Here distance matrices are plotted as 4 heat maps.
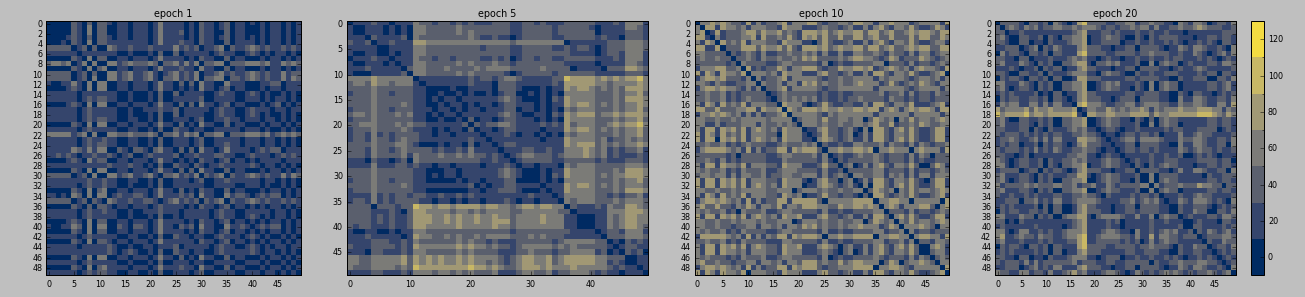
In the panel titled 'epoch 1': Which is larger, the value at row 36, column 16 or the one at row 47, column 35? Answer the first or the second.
the second
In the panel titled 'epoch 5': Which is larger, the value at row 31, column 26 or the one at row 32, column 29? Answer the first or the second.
the first
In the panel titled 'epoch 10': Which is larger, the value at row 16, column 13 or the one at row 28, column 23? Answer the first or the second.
the first
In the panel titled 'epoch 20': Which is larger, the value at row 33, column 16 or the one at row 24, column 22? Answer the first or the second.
the first
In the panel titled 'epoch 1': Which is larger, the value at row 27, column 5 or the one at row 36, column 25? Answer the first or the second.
the first
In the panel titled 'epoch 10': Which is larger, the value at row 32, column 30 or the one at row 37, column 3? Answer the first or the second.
the first
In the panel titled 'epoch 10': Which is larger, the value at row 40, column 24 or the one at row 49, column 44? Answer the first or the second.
the first
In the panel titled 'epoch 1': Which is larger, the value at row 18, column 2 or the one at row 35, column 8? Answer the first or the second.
the first
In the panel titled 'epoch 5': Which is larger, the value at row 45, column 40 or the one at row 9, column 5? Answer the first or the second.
the first
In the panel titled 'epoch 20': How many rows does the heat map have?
50
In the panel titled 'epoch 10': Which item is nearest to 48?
35
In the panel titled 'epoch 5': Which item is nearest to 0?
7
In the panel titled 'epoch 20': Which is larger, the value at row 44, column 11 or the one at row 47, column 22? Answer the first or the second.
the second
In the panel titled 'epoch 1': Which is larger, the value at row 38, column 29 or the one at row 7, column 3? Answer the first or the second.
the first
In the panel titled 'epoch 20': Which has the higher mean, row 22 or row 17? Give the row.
17
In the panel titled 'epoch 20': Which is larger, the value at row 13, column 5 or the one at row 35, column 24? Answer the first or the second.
the first
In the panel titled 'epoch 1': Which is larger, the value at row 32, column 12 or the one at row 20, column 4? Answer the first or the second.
the first
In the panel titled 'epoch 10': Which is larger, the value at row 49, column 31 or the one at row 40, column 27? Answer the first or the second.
the second
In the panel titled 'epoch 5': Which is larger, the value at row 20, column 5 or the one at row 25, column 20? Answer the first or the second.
the second
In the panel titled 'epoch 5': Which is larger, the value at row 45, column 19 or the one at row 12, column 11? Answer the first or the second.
the first
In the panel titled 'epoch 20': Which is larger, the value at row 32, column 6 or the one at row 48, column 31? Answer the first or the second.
the first
